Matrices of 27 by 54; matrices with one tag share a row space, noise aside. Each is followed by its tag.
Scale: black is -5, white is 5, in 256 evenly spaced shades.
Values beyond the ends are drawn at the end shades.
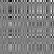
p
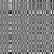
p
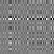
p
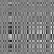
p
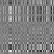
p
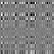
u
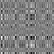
u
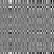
p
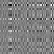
p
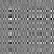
p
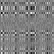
u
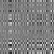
p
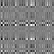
u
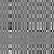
p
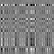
u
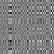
p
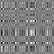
u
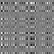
u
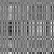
p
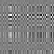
p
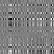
p
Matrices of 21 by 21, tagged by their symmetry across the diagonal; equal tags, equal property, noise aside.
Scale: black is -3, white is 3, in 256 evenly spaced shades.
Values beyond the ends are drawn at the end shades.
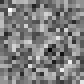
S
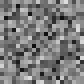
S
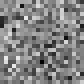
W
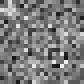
S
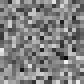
W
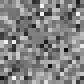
S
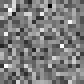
W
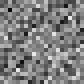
S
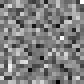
W
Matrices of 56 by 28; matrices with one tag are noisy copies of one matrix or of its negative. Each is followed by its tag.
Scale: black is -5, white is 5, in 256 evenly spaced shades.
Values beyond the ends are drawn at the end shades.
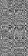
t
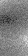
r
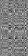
t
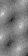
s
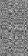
t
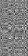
t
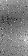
r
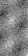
s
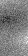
r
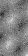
s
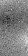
r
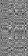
t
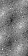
s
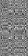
t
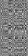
t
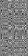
t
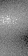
r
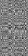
t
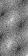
s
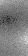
r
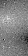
r
